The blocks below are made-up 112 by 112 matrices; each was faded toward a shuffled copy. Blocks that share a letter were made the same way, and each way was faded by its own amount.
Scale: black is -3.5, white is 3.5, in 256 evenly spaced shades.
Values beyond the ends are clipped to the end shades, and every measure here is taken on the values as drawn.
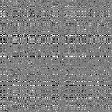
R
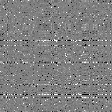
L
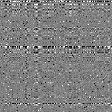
R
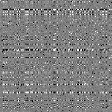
R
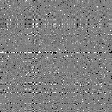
L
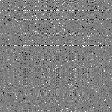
L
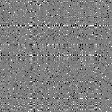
L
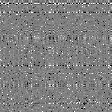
L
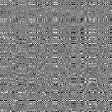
R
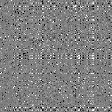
L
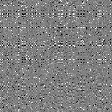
L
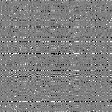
R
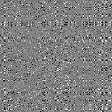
L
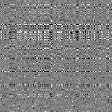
R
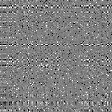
L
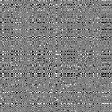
R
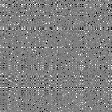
L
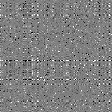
L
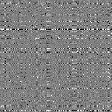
R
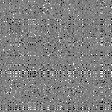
L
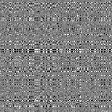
R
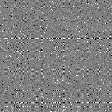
L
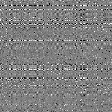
R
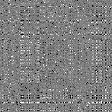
L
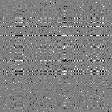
R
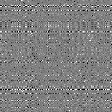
R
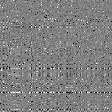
L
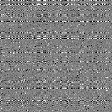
R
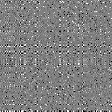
L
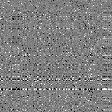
L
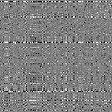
R
